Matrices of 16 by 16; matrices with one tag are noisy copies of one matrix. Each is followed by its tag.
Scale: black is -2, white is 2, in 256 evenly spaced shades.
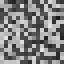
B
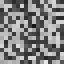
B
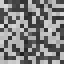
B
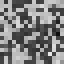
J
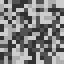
J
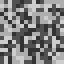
J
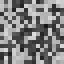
J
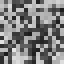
J
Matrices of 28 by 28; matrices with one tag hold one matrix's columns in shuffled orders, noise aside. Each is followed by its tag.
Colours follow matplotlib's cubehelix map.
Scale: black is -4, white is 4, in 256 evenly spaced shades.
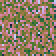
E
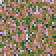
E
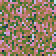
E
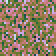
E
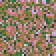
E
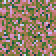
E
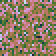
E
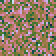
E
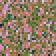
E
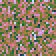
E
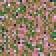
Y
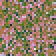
Y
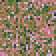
Y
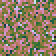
E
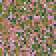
Y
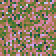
Y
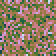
E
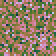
Y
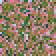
E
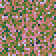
Y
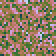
E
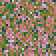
Y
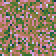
Y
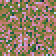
Y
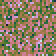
Y
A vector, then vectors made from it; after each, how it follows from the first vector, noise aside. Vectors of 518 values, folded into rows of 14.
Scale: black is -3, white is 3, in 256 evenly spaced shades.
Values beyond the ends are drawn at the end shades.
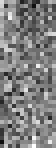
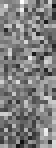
reversed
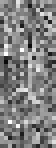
wrapped around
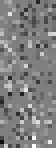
partly zeroed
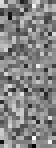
sign-scrambled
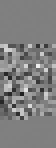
partly zeroed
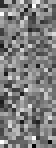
sign-scrambled
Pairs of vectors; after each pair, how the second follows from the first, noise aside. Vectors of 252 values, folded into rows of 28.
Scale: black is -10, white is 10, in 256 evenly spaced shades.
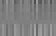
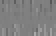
partly zeroed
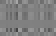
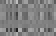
scaled up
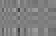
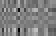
scaled up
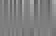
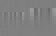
partly zeroed
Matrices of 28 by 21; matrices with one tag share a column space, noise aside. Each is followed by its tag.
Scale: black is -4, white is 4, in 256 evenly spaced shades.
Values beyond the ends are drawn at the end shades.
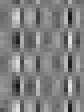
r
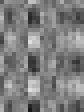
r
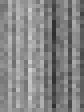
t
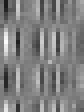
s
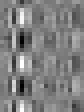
r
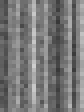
t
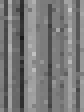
t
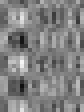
r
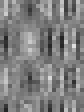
s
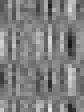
s
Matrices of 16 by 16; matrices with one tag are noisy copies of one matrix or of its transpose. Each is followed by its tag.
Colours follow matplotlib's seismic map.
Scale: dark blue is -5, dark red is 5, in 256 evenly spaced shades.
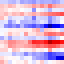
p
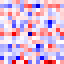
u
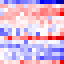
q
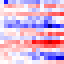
p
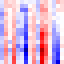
p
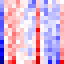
q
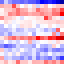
q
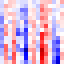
p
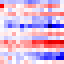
p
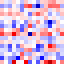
u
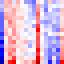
q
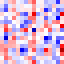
u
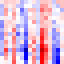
p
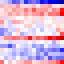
q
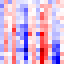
p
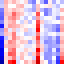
q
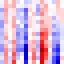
p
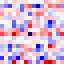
u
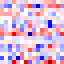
u
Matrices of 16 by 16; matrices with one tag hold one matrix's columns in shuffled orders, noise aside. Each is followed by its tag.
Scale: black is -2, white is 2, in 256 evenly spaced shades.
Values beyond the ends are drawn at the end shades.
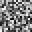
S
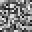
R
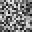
R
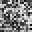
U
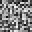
U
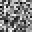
S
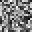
S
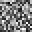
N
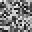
R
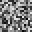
S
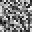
S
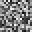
S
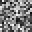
S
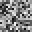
R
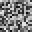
R
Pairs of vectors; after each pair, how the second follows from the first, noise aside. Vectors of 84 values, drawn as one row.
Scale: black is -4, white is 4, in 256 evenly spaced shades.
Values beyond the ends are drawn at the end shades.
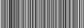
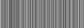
shrunk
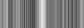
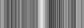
reversed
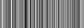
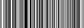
scaled up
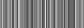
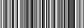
scaled up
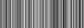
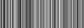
reversed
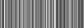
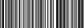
scaled up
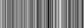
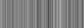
shrunk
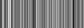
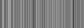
shrunk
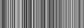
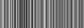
sign-scrambled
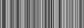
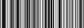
scaled up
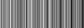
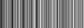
reversed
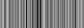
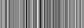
sign-scrambled
